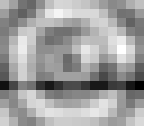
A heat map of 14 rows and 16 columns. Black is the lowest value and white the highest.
Concentric rings centre on the centre. Row 10 differs from the rows beside it. Overall the values sit about 60% of the way up the scale. No overall slope runs across the table. The bottom right is the ninth with the lowest average.
